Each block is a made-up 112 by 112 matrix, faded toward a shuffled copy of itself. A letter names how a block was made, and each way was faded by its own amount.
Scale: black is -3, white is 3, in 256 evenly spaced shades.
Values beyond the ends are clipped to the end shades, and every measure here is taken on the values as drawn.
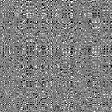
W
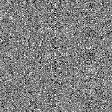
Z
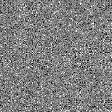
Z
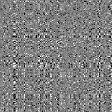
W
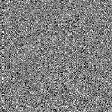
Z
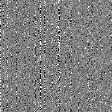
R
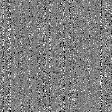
R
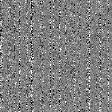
R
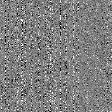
R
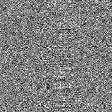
Z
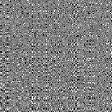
W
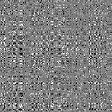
W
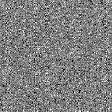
Z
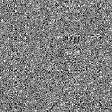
Z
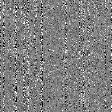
R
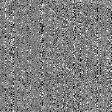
R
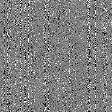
R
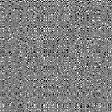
W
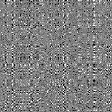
W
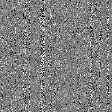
R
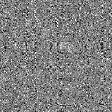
Z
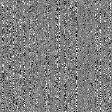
R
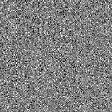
Z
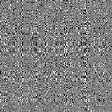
W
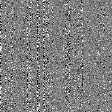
R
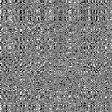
W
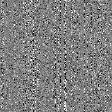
R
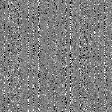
R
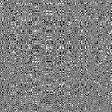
W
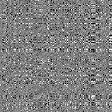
W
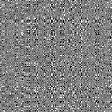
W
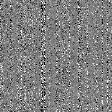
R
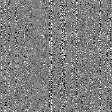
R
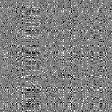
W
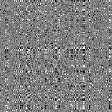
W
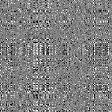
W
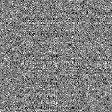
Z
